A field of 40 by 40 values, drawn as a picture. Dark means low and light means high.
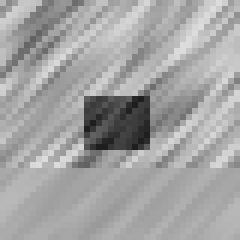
The ninth with the lowest average is the centre. The top right is the ninth with the highest average. The bottom part is calmer, past a seam about 70% of the way down. In the centre lies a patch that is lower than the rest. The values are skewed, with a long tail toward low values.
